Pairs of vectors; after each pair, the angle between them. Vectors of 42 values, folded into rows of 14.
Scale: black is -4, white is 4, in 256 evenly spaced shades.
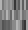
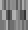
orthogonal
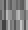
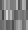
orthogonal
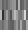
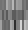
orthogonal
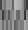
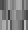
partly aligned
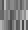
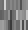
nearly parallel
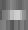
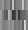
partly opposed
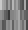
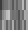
nearly opposite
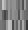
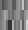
nearly opposite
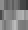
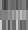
partly aligned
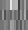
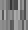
nearly opposite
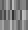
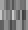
nearly opposite
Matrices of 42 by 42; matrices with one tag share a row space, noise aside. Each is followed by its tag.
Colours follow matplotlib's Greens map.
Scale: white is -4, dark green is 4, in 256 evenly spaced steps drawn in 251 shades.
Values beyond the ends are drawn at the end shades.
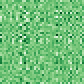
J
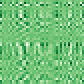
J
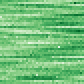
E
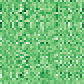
J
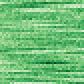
E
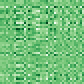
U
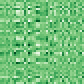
U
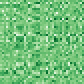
U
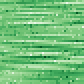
E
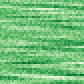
E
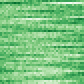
E
